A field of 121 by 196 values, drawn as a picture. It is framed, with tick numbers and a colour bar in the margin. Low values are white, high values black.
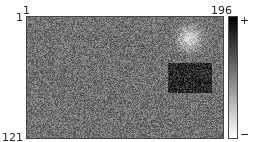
No overall slope runs across the table. In the middle right lies a patch that is higher than the rest. The middle right is the ninth with the highest average. One dip sinks in the top right. The ninth with the lowest average is the top right. Neither half mirrors the other.
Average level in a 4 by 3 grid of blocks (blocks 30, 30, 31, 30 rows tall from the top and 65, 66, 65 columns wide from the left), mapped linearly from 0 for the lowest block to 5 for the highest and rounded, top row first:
2 2 0 / 2 2 4 / 2 2 5 / 2 2 2
